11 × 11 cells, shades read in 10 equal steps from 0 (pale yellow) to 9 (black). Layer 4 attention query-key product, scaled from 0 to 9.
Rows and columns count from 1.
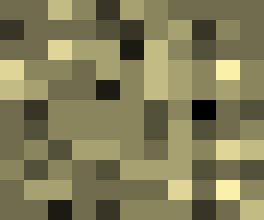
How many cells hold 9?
1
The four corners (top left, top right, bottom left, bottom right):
5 5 5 2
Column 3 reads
2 5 1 4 5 4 4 6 4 3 8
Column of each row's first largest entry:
5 1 6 4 5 9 2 3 2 1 3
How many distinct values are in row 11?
5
